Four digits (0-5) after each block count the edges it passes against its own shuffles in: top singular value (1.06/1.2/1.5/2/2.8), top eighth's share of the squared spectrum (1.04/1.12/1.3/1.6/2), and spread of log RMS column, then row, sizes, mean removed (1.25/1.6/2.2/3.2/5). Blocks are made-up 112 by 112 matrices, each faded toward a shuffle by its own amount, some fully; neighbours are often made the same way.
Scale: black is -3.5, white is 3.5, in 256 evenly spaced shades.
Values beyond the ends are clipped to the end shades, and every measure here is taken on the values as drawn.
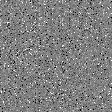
3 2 1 0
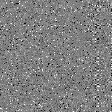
4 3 2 1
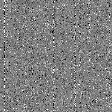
2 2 3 0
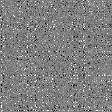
4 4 3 3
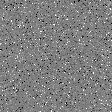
0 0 0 0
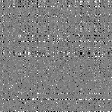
4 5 3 3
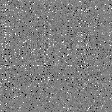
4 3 2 2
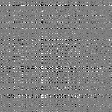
5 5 3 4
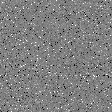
2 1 0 0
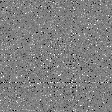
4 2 1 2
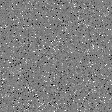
2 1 0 0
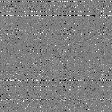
5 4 2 3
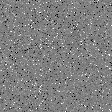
1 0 0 0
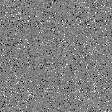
4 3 1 2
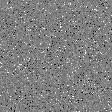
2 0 0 0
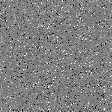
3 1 0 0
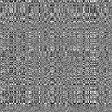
5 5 4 4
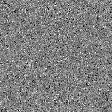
3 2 1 1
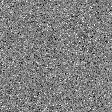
2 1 0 0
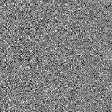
4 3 2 2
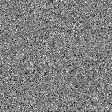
3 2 0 0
